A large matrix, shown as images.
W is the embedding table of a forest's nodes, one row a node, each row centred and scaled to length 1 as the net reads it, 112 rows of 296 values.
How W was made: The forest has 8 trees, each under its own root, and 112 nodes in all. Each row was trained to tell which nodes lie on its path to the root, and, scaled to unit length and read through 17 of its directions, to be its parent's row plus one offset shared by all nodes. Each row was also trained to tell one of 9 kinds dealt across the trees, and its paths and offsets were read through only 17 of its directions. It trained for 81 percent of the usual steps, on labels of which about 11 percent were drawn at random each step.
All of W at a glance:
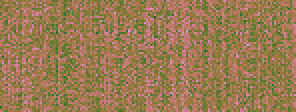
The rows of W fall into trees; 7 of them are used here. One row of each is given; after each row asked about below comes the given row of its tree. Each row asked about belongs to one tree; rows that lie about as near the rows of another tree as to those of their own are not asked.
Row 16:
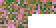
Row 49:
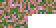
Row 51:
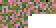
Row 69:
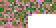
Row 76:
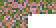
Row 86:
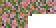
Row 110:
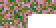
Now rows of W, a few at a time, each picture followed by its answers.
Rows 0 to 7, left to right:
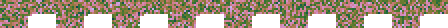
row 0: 76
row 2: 110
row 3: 86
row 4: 51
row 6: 76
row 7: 86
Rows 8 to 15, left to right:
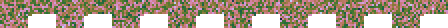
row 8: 16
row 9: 16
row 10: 110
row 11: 51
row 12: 49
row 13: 69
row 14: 76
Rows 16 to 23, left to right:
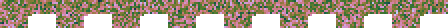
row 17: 86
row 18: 49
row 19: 16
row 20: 69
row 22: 16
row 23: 16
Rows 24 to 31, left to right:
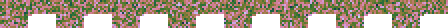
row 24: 69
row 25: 86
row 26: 69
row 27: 51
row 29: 110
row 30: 69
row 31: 110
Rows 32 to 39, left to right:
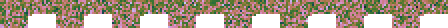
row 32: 69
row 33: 69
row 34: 16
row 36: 51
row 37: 16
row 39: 110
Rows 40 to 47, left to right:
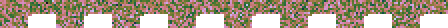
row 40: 16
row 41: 69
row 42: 49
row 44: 69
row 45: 51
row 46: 16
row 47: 49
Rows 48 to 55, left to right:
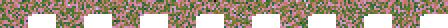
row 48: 76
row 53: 69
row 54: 16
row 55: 51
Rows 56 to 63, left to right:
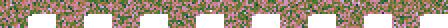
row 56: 51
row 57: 51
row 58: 110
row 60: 86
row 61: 110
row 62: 69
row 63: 110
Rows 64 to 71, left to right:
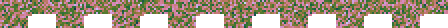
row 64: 51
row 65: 49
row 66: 86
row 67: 110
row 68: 51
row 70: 69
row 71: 110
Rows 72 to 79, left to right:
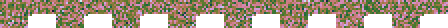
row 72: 69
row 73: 51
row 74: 51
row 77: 69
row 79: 69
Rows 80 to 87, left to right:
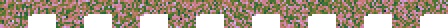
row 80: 69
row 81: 16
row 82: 110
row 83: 110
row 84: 16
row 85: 16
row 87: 51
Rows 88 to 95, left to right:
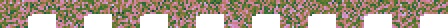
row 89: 110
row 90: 16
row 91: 86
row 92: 16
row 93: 51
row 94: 69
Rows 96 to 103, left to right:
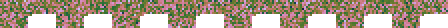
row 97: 16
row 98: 86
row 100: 49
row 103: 86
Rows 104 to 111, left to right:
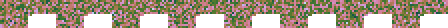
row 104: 69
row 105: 76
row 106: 86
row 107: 49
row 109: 16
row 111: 16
